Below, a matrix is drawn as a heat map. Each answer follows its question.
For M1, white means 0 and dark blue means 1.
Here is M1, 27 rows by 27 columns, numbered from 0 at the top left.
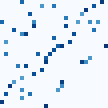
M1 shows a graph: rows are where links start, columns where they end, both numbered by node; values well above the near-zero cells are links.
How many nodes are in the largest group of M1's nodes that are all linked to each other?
2
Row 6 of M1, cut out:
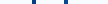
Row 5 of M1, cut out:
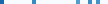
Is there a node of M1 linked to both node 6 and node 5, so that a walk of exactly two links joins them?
yes
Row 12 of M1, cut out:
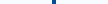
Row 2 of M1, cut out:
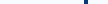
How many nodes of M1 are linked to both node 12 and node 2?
0
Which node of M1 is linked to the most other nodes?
node 5
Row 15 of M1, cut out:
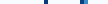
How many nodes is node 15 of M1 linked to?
3
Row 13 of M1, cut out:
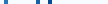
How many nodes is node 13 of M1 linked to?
3
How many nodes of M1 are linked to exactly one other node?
10
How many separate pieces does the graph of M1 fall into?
1
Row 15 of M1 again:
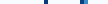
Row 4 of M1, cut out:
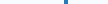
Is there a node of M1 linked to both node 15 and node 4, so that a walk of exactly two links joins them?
no
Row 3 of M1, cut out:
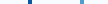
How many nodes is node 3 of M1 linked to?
2
